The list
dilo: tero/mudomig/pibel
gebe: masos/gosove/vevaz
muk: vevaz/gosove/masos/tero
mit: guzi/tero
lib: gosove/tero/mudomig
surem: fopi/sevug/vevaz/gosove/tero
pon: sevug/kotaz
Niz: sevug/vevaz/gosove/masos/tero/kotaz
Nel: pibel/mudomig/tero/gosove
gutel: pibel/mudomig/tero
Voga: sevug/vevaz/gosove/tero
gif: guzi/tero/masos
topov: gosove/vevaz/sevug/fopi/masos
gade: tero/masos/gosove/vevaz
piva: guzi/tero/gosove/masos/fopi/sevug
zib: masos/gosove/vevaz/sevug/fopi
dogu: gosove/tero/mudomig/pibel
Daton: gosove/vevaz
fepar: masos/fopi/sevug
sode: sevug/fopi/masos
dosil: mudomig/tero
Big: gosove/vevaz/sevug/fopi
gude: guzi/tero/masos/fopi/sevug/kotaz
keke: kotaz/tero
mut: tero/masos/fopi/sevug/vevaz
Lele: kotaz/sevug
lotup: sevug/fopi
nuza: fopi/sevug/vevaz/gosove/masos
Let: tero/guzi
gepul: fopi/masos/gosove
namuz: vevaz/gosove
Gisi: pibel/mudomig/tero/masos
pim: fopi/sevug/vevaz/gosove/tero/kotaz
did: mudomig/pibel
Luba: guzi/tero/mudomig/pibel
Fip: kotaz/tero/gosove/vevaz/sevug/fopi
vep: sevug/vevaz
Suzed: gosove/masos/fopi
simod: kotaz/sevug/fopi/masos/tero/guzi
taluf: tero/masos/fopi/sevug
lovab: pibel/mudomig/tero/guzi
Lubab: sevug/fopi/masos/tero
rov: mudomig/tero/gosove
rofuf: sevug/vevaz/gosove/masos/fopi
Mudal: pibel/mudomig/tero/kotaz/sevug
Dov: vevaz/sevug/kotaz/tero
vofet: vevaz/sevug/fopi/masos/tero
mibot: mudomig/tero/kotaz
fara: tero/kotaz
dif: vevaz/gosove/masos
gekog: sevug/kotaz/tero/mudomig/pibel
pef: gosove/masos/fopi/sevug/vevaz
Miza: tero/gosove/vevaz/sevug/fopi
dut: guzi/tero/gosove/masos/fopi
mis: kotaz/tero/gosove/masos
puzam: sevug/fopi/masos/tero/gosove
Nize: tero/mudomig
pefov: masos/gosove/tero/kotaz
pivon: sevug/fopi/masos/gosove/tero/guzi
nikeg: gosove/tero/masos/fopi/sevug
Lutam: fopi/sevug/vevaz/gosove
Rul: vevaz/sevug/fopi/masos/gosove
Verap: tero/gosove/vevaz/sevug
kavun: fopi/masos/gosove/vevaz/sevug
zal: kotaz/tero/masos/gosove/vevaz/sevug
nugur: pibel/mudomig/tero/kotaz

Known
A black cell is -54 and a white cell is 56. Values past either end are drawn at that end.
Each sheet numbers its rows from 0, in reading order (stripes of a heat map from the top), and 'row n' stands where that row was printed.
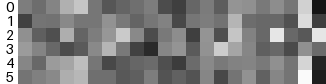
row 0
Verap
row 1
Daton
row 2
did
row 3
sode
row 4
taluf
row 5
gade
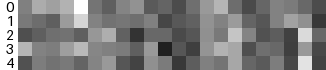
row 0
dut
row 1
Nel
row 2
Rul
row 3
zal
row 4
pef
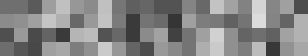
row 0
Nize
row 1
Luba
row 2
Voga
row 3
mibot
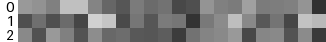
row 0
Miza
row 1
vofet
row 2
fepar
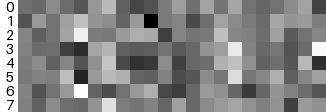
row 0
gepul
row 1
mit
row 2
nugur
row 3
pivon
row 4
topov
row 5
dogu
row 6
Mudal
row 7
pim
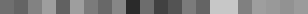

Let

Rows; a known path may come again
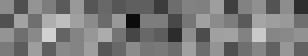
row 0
fepar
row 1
mit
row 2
dilo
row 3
kavun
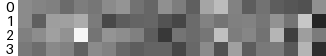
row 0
lotup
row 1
taluf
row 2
gude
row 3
gebe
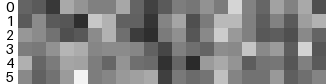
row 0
rov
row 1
Lubab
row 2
sode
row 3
fara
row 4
Lele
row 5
nugur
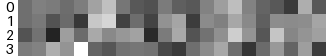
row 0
dif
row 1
surem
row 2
dosil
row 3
piva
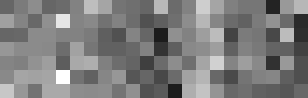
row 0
pon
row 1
Gisi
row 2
nikeg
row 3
zib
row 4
pefov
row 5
dut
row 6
Fip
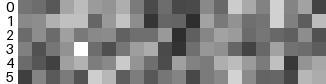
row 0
Nize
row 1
Luba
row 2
Big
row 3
Mudal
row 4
mibot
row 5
muk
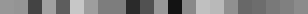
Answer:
keke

